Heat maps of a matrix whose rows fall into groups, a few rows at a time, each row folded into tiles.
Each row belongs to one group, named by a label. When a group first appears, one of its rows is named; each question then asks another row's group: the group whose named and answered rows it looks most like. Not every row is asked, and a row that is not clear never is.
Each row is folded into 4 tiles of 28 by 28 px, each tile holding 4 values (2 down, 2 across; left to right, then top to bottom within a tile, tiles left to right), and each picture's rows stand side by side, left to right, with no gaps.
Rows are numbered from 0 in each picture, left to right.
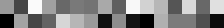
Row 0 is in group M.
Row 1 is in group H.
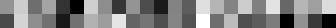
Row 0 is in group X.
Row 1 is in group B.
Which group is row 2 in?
H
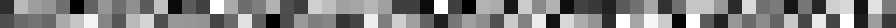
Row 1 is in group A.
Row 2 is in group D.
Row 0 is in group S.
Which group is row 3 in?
A
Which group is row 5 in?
B
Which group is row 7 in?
B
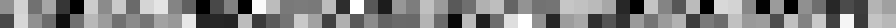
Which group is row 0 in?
X
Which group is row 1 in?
M
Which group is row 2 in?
M
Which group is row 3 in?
B
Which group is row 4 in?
M
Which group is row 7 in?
B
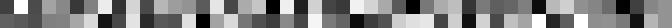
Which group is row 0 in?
S
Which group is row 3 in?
S
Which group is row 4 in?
A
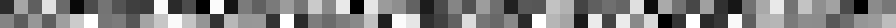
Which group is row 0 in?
S
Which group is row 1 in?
A
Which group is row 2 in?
B
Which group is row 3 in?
M
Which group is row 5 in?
A
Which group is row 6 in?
D
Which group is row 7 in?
X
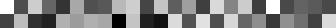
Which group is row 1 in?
D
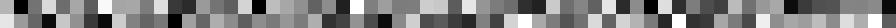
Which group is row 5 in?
A
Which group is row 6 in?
B
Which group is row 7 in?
B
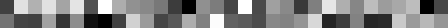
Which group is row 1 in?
X
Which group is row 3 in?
M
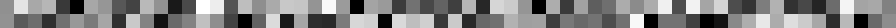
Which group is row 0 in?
X
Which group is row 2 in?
H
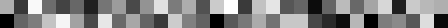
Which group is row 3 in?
D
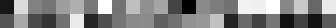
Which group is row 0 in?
H
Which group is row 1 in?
X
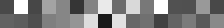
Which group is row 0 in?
S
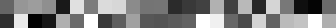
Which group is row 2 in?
S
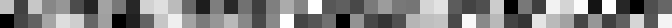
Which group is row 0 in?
M
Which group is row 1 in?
M
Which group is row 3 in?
D
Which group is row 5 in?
X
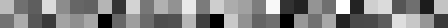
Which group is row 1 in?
H
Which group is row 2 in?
X
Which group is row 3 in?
M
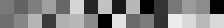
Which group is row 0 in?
A
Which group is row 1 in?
B
